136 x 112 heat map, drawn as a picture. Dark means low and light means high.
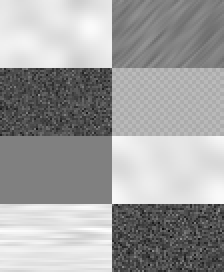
It is made of 4 by 2 panels. Panel 1,1: very high, smooth, faint in contrast. Panel 1,2: middling, slanting up to the right, faint in contrast. Panel 2,1: low, fine-grained. Panel 2,2: high, checkered, faint in contrast. Panel 3,1: middling, flat. Panel 3,2: very high, smooth, faint in contrast. Panel 4,1: very high, streaked across, faint in contrast. Panel 4,2: low, fine-grained.
